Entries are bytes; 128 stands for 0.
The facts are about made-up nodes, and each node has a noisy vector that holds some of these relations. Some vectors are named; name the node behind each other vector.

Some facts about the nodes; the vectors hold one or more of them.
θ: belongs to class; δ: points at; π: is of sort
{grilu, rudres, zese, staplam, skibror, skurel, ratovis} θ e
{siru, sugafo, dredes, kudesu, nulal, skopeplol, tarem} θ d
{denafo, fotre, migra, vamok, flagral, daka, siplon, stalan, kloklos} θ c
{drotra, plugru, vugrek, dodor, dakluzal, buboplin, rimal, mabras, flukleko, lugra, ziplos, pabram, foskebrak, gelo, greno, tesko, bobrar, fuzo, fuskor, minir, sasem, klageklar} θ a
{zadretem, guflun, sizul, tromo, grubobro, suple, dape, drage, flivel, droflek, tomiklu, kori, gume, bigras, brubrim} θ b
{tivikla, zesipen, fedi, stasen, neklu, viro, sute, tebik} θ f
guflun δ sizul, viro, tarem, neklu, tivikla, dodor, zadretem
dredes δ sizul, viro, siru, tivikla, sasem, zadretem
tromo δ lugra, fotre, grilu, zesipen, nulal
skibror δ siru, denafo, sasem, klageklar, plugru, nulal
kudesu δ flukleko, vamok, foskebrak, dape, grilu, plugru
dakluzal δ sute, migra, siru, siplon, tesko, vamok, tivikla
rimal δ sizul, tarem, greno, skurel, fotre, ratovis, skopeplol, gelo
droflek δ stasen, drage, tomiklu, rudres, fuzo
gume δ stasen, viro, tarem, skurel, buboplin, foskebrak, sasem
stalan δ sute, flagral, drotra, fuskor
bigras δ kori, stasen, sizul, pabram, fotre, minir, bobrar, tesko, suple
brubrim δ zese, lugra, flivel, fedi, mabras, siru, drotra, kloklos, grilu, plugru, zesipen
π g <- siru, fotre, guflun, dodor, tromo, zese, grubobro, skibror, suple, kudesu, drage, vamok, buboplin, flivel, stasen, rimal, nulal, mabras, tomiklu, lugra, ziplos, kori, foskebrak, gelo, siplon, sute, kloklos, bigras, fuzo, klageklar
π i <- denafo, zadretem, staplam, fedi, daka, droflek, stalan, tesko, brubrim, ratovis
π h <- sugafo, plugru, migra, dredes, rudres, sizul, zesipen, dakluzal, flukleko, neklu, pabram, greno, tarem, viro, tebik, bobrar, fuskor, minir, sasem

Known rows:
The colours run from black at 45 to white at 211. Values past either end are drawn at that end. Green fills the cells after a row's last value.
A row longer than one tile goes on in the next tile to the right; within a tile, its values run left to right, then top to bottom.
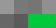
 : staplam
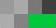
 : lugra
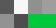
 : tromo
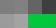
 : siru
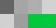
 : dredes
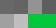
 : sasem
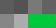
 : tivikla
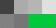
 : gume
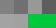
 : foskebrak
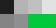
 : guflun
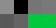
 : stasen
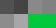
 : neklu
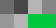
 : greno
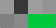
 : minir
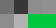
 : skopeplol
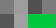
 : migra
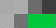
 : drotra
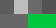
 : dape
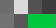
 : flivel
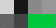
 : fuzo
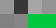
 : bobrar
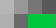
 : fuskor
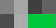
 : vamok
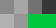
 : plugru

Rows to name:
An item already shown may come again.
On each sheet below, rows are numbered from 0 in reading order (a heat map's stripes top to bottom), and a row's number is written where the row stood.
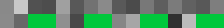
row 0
zese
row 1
tebik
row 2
tivikla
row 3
fotre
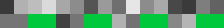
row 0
gume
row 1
daka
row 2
skibror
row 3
viro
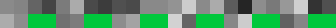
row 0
nulal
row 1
grilu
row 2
neklu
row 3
kudesu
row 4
tarem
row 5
kloklos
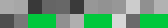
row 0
flagral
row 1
skopeplol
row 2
kudesu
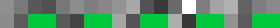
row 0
sute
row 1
grubobro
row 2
fedi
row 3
brubrim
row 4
sugafo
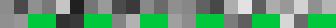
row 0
tesko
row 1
rudres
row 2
viro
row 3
nulal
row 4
stalan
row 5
kudesu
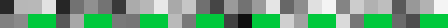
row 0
guflun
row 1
zadretem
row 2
gume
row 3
mabras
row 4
droflek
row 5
rimal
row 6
dakluzal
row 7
bigras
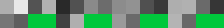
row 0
stalan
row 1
sizul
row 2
zesipen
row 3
drotra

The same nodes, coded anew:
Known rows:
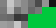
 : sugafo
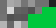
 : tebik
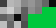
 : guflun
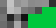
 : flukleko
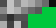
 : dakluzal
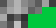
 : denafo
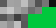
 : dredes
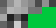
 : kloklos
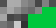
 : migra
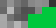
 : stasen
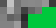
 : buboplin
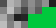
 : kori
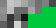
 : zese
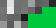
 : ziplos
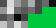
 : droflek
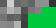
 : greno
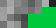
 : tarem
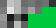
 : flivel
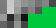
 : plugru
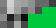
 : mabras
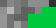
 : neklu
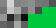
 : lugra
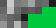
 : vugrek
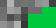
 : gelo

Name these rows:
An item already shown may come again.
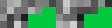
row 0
grilu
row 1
fuzo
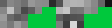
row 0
neklu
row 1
skibror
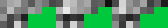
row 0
grilu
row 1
brubrim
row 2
stalan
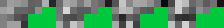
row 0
skopeplol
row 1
tebik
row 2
dakluzal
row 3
grubobro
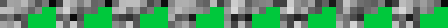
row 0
dredes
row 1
bigras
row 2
kudesu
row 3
siru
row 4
dape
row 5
stalan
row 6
rudres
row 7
guflun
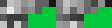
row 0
tromo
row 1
sugafo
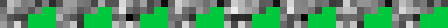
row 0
daka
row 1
fotre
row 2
droflek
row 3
staplam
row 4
brubrim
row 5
fuskor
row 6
rimal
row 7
flagral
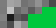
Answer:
sute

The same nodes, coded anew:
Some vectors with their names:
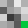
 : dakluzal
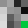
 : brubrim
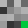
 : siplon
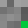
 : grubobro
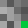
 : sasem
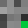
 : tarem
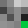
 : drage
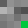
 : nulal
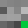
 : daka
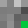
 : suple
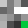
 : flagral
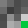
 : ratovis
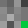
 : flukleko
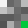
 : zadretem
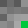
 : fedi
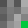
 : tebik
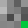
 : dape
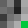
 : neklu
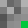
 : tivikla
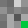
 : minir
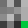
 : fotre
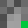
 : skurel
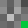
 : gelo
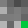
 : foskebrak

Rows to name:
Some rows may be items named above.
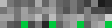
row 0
kloklos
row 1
fotre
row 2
zese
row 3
grilu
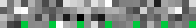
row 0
flagral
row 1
dape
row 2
droflek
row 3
bigras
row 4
nulal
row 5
rimal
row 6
dredes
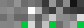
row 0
sugafo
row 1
skibror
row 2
grilu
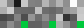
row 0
guflun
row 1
siru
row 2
dakluzal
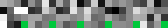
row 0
stalan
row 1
fuskor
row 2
fuskor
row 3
tromo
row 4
sute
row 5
kudesu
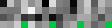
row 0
stasen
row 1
gume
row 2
neklu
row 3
flivel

